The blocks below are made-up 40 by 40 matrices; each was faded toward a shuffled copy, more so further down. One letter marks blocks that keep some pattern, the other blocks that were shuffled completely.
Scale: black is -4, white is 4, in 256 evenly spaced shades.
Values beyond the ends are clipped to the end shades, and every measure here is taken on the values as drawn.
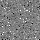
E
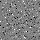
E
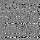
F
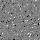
E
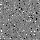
E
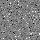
E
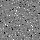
E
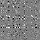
F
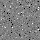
E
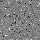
E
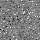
E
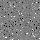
E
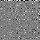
F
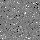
E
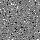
E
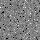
E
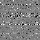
F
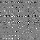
F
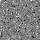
E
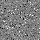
E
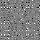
F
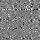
F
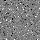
E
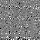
F
